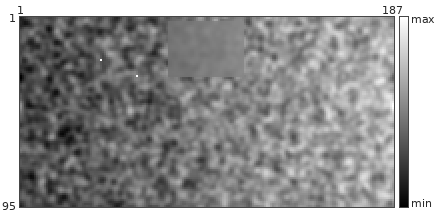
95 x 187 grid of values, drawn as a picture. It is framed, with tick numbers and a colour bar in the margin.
Odd patch: calmer, in the top middle. Lone odd cells: 2, each higher than its neighbours. Stripes: none. Grain: blotchy. Average level on the scale: 50%. Calmest part: top middle. Slope: up to the right. Histogram: bell-shaped.
